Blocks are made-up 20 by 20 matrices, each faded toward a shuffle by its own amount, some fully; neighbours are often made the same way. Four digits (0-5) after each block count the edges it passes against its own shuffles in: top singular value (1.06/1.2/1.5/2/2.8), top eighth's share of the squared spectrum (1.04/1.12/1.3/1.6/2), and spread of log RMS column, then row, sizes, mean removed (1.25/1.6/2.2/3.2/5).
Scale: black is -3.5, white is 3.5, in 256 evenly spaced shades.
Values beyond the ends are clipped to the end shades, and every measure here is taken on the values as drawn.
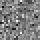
0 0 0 0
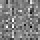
2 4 2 0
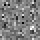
0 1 2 0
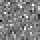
0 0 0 0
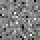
0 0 0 0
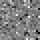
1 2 0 0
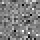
1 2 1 0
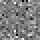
1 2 1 0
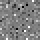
0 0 0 0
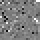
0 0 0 1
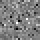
0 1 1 1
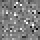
0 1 0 0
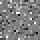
0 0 0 0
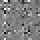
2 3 2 2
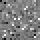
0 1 0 0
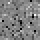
0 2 0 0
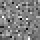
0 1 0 0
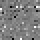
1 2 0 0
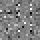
2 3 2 1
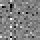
2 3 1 0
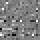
2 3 1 2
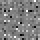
1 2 1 0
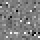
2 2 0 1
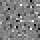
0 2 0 0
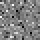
0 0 0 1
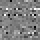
2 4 0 2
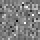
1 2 0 0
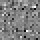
1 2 0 1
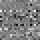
1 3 1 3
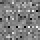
1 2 0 2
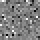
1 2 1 0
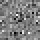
0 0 1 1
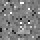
1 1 0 0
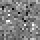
0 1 0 0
